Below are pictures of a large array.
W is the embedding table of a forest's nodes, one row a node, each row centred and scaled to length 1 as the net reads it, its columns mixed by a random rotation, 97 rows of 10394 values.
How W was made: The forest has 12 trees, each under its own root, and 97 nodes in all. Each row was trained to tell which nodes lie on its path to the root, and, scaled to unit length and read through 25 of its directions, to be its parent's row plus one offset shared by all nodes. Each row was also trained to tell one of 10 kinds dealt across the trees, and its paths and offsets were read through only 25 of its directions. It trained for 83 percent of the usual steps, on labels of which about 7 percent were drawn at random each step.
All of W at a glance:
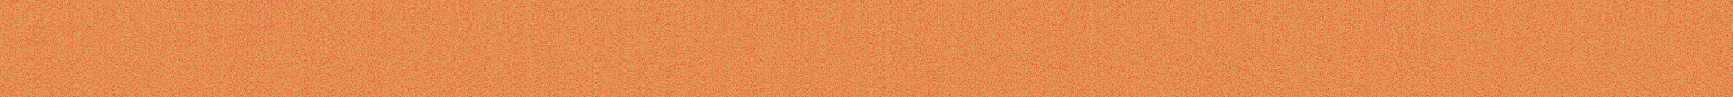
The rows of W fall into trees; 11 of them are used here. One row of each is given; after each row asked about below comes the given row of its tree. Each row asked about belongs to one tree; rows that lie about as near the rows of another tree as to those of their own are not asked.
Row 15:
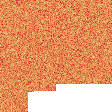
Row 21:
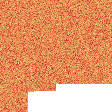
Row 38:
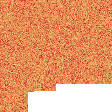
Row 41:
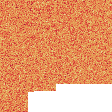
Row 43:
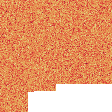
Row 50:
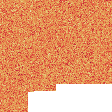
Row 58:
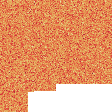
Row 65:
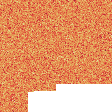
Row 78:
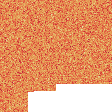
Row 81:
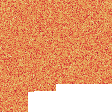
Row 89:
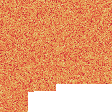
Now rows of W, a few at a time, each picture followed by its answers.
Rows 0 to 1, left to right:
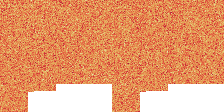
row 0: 50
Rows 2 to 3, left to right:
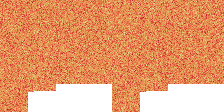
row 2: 89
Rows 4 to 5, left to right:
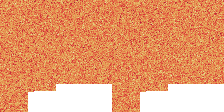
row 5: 81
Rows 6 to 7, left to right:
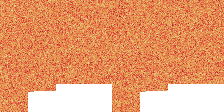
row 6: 15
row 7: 50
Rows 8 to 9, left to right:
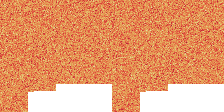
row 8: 89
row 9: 89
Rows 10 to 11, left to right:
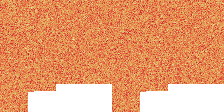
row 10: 58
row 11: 81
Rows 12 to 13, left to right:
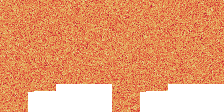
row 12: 65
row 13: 50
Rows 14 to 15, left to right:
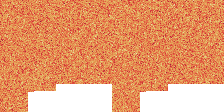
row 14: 81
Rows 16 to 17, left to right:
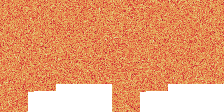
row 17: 38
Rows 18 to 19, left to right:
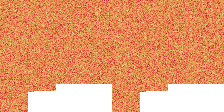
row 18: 50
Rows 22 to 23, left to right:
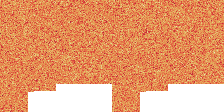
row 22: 41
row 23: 50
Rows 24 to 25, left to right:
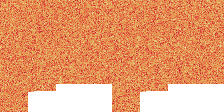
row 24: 81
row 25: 81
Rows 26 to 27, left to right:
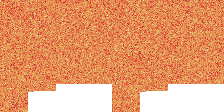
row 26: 89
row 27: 50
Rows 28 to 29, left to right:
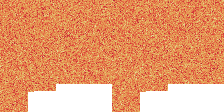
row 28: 89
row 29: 89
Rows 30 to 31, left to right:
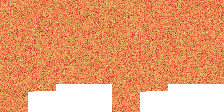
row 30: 81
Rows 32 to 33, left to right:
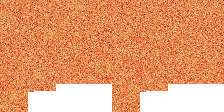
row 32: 38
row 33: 15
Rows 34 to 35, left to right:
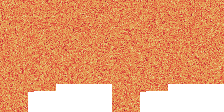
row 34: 41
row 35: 81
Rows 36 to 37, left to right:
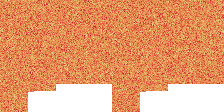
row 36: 78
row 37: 65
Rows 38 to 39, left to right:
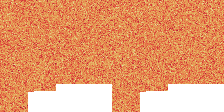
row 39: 15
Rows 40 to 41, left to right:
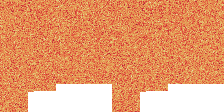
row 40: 38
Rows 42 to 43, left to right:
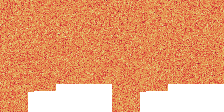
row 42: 50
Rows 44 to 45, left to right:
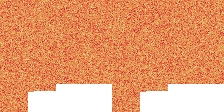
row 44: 21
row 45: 81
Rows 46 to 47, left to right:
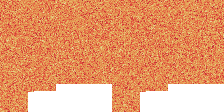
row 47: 15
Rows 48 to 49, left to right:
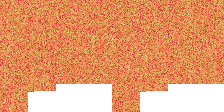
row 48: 15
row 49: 78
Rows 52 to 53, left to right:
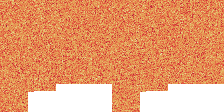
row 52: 21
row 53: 50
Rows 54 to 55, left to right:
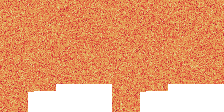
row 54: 21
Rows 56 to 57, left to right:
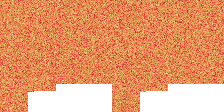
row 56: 15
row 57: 43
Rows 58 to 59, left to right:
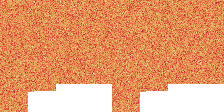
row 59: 58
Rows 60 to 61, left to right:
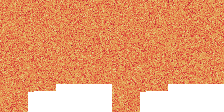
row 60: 89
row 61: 89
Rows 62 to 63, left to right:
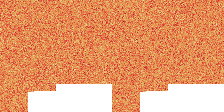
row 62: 78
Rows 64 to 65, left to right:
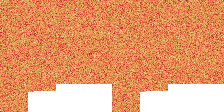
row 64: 50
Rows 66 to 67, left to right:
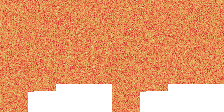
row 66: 15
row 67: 81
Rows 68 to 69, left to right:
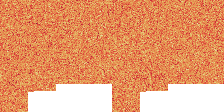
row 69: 78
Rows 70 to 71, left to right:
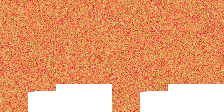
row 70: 15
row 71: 78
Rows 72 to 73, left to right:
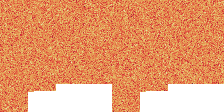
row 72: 43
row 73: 89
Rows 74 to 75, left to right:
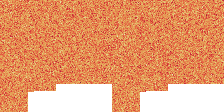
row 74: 58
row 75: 15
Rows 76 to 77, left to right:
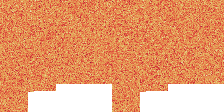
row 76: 50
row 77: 78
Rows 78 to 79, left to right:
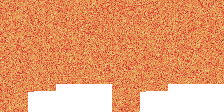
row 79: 89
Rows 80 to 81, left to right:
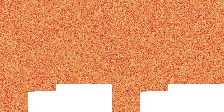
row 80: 78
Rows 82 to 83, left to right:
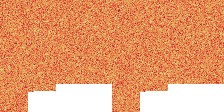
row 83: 43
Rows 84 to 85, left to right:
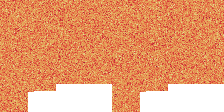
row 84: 78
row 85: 15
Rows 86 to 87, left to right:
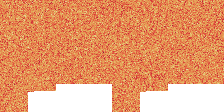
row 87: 78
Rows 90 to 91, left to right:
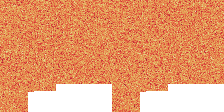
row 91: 81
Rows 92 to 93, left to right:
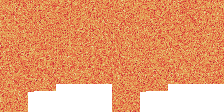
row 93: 41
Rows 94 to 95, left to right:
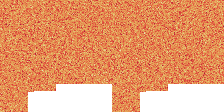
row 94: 78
